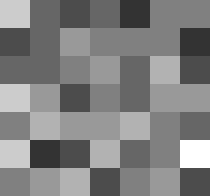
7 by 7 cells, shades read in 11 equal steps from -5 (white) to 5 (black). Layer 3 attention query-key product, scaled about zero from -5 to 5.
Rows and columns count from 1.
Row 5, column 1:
0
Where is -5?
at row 6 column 7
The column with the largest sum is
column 5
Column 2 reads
1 1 1 -1 -2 3 -1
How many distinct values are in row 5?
4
